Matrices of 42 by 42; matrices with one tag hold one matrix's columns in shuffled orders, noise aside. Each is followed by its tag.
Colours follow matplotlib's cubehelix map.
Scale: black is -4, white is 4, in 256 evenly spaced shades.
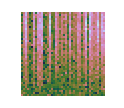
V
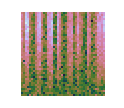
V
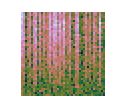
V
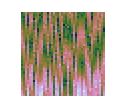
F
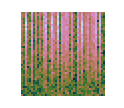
V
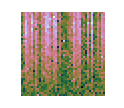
V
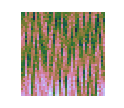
F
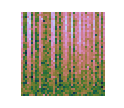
V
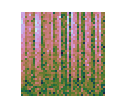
V
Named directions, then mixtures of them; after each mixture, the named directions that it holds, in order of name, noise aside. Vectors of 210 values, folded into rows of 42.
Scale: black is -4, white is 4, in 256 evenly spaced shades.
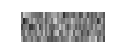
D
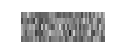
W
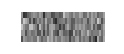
D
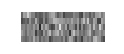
D, W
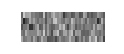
D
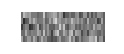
D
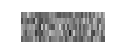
W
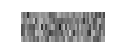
W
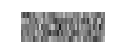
D, W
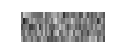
D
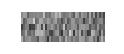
D, W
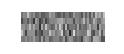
W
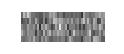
D, W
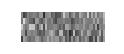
D, W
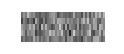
W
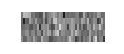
D, W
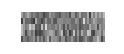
D, W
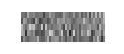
D, W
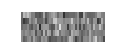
D, W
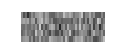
D, W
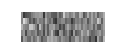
D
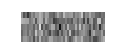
D, W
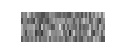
W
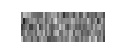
D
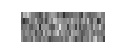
D, W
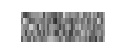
D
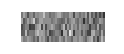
D, W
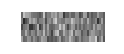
D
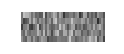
D
